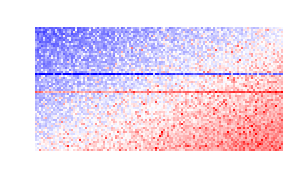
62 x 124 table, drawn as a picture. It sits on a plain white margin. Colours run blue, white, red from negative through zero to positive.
Mirror symmetry: none. Histogram: bell-shaped. Ninth with the highest average: bottom right. Slope: up to the bottom right. Odd lines: rows 24 and 33. Ninth with the lowest average: top left.
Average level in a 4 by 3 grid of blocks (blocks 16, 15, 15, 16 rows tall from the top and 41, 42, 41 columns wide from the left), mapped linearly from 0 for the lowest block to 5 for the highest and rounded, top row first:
0 1 2 / 1 2 3 / 2 3 4 / 3 4 5
